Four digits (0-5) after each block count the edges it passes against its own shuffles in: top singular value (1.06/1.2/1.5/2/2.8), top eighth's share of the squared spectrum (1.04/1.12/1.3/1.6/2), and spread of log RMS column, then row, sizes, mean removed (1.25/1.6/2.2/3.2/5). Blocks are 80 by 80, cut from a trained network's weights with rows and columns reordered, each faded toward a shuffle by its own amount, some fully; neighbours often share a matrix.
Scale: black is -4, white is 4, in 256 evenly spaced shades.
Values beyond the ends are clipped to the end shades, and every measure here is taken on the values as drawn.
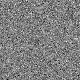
0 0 0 0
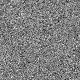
0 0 0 0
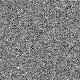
1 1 0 0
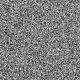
1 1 0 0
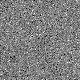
0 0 0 0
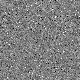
0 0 0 0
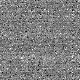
2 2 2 0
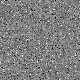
0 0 0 0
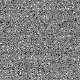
1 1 1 0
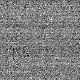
3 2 2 0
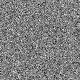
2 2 0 0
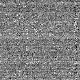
3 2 2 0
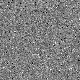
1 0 0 0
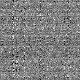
3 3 3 1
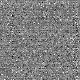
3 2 2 0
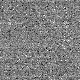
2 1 1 0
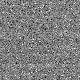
1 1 0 0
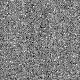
1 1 0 0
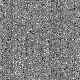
2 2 0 1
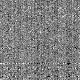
3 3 0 2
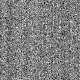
2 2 0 1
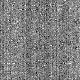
3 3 0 2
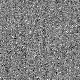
1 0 0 0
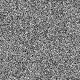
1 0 0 0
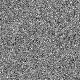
1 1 0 0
